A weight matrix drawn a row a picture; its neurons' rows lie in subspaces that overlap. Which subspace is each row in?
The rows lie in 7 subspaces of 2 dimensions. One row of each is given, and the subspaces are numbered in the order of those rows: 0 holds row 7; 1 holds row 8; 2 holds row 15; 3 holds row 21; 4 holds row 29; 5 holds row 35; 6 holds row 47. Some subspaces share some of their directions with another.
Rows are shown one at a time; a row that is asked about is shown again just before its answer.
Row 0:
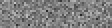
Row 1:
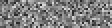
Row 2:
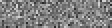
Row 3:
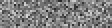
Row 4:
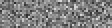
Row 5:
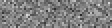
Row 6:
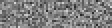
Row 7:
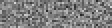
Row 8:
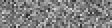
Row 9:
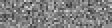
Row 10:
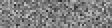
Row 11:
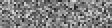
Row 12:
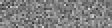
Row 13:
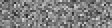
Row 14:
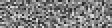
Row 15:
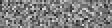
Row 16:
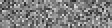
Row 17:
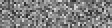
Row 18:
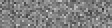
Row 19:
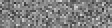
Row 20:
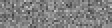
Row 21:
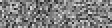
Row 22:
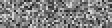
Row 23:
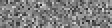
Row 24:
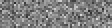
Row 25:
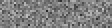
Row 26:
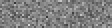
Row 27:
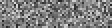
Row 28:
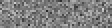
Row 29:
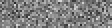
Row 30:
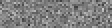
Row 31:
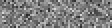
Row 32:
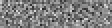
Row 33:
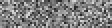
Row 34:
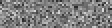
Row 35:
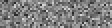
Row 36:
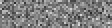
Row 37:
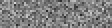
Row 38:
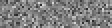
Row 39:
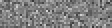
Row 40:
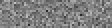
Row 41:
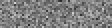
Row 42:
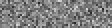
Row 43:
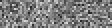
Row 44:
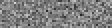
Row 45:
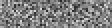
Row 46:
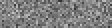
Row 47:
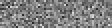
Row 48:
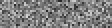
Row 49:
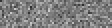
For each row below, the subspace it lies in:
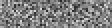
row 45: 2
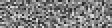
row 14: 6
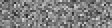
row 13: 5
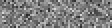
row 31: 1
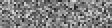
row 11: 3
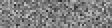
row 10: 2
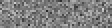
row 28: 1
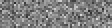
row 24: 2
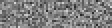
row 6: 0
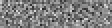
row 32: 2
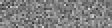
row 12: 6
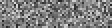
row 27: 4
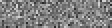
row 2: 4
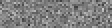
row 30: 1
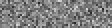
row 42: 5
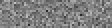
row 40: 4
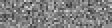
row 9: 0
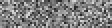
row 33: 3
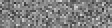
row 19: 1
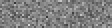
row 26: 6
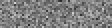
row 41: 6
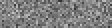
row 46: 4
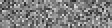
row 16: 6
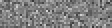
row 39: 4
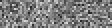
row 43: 3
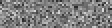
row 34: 1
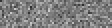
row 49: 3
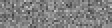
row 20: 0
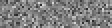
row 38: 5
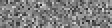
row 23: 5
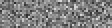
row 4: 0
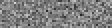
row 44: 0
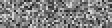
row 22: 0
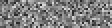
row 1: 5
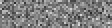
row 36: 2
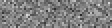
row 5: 1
